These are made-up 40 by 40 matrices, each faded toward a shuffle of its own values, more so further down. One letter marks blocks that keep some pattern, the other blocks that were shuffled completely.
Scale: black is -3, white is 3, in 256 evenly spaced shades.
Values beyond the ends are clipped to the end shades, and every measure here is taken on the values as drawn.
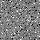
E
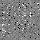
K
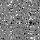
K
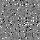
K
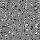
K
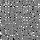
K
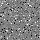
E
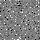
E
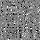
K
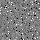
E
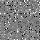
K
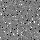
E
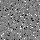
E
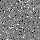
E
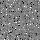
E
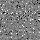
K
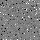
E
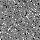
E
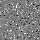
E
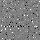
K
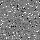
E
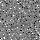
E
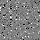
K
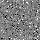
E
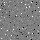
E
